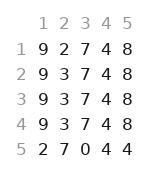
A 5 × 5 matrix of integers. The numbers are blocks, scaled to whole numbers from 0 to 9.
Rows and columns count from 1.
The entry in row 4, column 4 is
4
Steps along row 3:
down up down up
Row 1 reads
9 2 7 4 8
